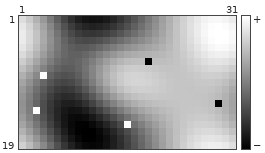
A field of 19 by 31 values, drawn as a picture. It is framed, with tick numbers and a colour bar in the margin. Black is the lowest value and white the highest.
Ninth with the highest average: top right. Ninth with the lowest average: bottom left. Lone odd cells: 5, 3 higher and 2 lower than their neighbours.
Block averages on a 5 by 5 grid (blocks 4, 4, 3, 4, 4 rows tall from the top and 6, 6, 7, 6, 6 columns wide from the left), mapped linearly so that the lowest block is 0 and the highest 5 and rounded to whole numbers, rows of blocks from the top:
31245 / 32345 / 22444 / 21344 / 20144
